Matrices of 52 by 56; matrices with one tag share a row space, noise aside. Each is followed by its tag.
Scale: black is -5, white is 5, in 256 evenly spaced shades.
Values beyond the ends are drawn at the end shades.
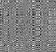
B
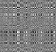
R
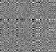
B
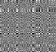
B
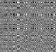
R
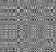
R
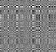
B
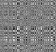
R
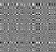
B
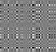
B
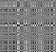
R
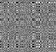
B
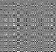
R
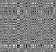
R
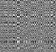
R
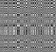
R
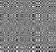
B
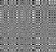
B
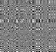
B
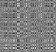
R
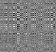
R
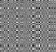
B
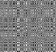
R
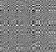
B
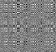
R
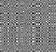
B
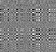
B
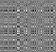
R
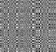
B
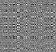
R
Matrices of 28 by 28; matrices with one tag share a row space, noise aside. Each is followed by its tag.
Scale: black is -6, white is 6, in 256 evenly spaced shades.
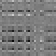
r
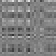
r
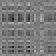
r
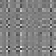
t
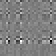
t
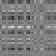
r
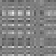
r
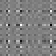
t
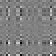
t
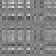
r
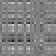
r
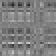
r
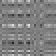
r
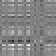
r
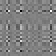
t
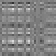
r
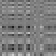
r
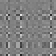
t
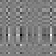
t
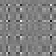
t
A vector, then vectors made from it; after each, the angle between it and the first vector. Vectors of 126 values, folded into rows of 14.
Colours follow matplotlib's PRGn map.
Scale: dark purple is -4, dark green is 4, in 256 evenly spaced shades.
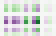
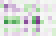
nearly opposite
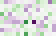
partly aligned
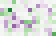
partly aligned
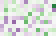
partly aligned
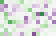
partly opposed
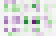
nearly parallel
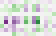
nearly parallel
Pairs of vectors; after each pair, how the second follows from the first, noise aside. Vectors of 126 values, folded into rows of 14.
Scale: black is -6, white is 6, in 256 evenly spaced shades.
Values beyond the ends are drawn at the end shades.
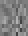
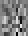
scaled up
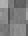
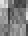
scaled up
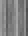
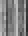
scaled up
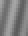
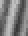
scaled up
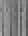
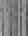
copied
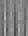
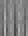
copied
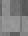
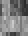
scaled up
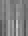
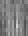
copied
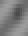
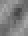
copied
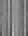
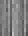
copied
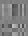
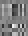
scaled up
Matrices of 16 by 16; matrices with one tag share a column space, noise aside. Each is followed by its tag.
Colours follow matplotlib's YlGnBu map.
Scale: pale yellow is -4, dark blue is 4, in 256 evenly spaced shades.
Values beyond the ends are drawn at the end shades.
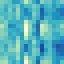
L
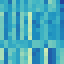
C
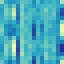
L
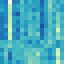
C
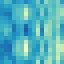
L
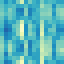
L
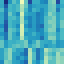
C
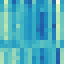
C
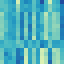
C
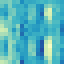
L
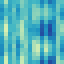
L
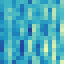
L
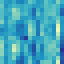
L
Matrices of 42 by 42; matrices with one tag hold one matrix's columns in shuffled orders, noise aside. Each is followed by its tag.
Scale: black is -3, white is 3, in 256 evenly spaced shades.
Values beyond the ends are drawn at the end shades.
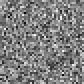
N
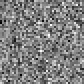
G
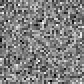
G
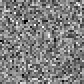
G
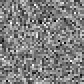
G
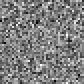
G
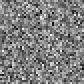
N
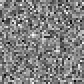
G
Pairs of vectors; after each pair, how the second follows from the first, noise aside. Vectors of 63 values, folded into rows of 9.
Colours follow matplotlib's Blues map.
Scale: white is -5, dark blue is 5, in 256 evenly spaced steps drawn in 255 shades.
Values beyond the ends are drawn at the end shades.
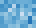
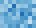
negated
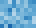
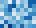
scaled up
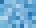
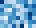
scaled up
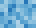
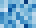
scaled up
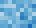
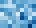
scaled up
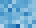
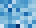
scaled up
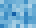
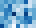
scaled up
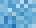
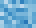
shuffled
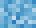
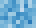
shuffled
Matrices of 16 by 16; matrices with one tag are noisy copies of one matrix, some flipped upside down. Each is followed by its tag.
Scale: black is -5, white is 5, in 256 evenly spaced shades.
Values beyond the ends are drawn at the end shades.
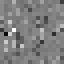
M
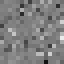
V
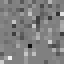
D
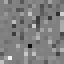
D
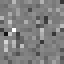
M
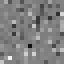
D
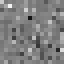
D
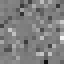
V
